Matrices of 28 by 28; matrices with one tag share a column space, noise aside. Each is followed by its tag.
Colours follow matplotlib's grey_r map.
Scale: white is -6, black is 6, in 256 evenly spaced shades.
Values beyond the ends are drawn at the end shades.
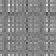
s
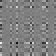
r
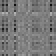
s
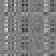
s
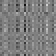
s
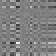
r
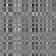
s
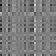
s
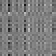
s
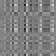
s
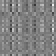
s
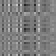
s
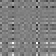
r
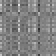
s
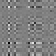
r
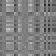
s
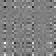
r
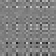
r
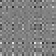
r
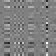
r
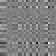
r
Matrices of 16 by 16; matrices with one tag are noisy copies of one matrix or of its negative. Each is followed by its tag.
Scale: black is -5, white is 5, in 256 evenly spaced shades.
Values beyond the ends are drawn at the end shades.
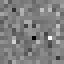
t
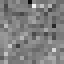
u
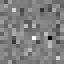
t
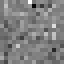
u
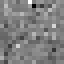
u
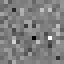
t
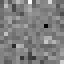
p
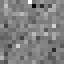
u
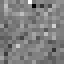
u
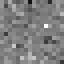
p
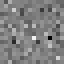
t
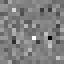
t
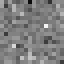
p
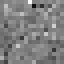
u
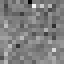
u
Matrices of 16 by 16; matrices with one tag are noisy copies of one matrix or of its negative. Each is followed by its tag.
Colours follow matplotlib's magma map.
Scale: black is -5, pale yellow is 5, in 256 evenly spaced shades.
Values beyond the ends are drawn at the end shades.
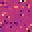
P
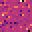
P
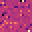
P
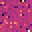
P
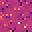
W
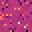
W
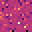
W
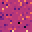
W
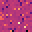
W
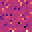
W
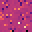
W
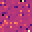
P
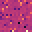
W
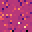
W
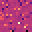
W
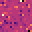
P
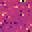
P
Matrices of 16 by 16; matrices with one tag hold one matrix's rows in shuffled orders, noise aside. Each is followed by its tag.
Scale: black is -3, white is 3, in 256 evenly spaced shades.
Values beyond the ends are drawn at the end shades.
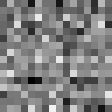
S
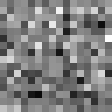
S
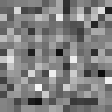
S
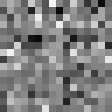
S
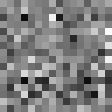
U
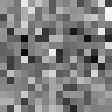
U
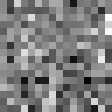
U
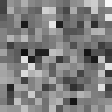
U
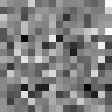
U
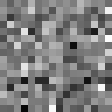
U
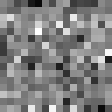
S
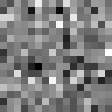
S
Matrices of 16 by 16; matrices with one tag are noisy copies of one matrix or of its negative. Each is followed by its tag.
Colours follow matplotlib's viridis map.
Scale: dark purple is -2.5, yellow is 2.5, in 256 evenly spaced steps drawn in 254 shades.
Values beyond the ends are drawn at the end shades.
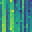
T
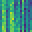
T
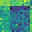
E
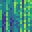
T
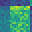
E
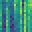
T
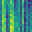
T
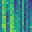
T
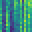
T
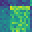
E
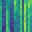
T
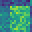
E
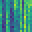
T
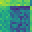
E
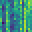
T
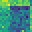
E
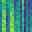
T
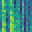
T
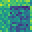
E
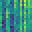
T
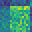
E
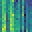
T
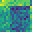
E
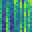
T
